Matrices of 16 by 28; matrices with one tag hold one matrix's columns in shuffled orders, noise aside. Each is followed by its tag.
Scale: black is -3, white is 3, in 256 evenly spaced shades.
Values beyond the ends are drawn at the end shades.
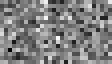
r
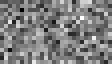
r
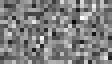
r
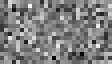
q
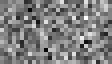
r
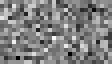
q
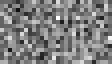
r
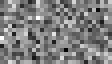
r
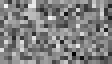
q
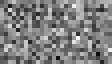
q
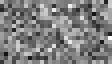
q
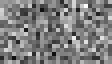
q
